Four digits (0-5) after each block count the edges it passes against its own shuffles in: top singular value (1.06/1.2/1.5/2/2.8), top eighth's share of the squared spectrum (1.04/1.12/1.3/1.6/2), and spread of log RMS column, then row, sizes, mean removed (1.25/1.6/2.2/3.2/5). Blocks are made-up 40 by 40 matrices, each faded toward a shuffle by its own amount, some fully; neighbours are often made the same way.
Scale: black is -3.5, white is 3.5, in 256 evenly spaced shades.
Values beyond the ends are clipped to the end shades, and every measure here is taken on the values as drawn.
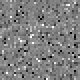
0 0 0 0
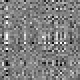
4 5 3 3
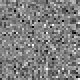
3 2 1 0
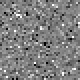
2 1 0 0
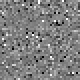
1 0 0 0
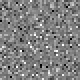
0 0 0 0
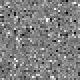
2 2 1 0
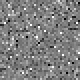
0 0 0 0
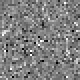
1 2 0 1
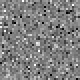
0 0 0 0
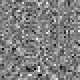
3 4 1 1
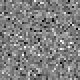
1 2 0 0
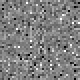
1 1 0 0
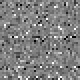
1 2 0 2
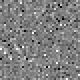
0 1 0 0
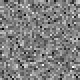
0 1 0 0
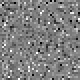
2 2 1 0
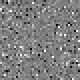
2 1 0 0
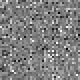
3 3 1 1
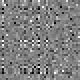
4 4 2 2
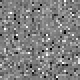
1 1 0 0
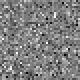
1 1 0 0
